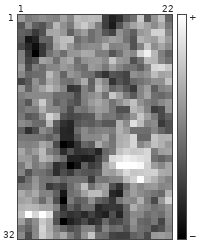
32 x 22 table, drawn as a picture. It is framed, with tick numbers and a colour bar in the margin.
No single row or column stands out from its neighbours. The texture is blotchy. On average the colour sits 50% of the way up the scale. The values follow a bell shape. No regular stripes run through it.
